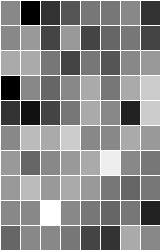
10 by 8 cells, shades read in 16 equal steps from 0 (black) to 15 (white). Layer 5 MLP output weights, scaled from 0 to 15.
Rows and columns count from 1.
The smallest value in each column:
0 0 3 4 4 3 2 2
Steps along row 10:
up same down down down up down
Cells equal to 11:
2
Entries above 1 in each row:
7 8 8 7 7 8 8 8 8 8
